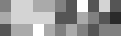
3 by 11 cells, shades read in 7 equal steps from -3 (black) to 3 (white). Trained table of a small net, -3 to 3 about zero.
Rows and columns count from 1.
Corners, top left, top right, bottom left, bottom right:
0 -1 -1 0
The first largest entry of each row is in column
8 2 4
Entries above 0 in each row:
6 6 5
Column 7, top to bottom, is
-1 -1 1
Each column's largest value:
1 2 2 3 2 0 1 3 0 2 0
